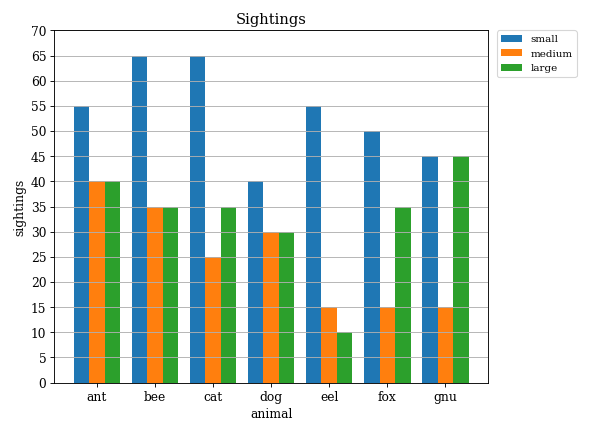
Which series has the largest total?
small
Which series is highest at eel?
small
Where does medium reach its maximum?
ant
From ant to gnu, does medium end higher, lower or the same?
lower
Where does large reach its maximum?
gnu
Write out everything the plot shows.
Title: Sightings
x-axis: animal, ticks ant bee cat dog eel fox gnu
y-axis: sightings, ticks 0 5 10 15 20 25 30 35 40 45 50 55 60 65 70
Legend: small, medium, large
Values:
small: 55 65 65 40 55 50 45
medium: 40 35 25 30 15 15 15
large: 40 35 35 30 10 35 45
